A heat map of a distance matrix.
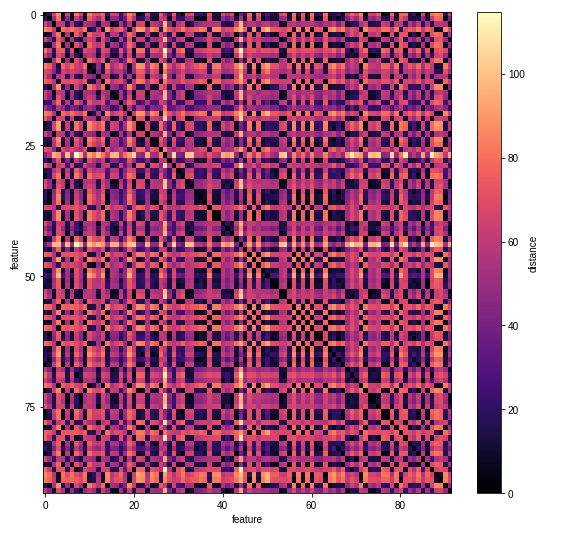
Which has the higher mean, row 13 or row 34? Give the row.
13
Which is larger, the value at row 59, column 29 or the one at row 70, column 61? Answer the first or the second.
the first
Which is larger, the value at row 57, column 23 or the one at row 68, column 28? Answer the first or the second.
the first
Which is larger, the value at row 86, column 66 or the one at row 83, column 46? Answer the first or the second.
the second
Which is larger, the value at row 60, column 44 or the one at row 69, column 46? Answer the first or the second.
the first
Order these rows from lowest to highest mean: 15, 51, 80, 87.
51, 15, 87, 80
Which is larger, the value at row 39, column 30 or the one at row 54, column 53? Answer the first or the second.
the first
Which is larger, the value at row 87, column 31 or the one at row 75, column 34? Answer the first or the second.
the first
